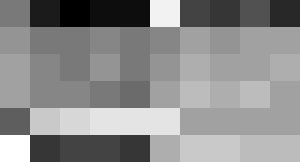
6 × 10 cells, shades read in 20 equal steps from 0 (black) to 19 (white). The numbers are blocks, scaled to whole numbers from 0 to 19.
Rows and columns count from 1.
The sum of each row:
49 105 112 114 137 108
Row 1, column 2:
2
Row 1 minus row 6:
-10 -2 -5 -4 -3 5 -10 -11 -8 -11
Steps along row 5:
up up up same same down same same same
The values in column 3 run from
0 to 16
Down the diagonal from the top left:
9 9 9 9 17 13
